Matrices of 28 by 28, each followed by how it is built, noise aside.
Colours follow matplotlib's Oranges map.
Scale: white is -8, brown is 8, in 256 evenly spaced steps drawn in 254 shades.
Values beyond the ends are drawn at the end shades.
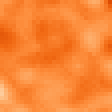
smooth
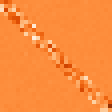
banded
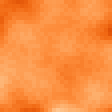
smooth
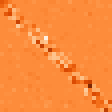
banded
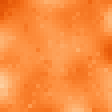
smooth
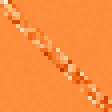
banded
